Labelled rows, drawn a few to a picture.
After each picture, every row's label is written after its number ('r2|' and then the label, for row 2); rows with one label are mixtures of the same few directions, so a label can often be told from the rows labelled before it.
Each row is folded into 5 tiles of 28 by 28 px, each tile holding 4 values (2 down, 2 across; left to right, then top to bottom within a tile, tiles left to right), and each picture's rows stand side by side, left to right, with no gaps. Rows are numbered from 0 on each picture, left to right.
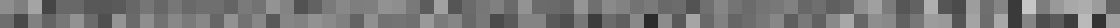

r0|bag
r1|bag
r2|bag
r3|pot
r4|bag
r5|bag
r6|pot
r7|bag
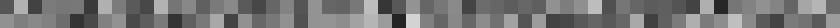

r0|pot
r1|bag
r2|pot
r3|bag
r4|bag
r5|bag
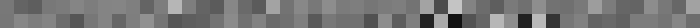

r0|bag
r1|pot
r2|bag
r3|pot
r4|pot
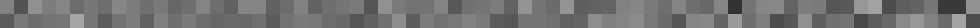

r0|pot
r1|pot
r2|pot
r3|pot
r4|pot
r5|pot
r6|bag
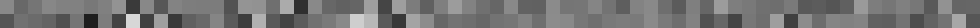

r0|bag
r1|pot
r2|pot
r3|pot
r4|pot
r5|bag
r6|pot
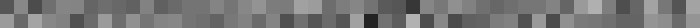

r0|pot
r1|bag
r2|bag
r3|pot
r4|pot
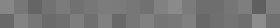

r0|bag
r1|pot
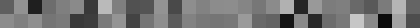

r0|pot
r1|bag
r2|pot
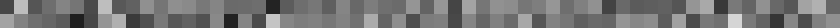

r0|pot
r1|bag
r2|bag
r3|bag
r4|bag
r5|bag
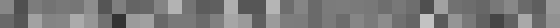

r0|pot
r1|pot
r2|bag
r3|pot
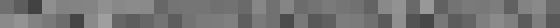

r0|bag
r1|pot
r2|pot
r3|pot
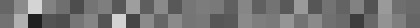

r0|pot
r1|pot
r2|pot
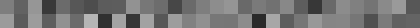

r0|bag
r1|pot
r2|pot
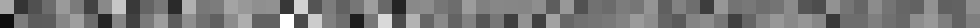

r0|pot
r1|bag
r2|pot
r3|bag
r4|pot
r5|bag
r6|pot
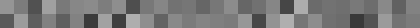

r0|bag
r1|pot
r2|pot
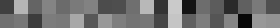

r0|bag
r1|bag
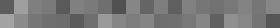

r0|pot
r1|bag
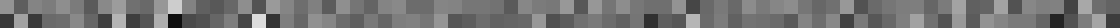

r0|pot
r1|pot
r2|bag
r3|pot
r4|bag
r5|bag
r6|pot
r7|pot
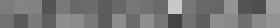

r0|bag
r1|pot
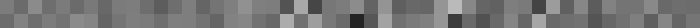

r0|pot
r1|bag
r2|pot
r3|pot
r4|bag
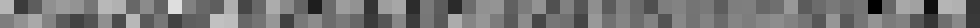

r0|bag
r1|pot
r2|pot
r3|pot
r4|bag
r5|pot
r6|pot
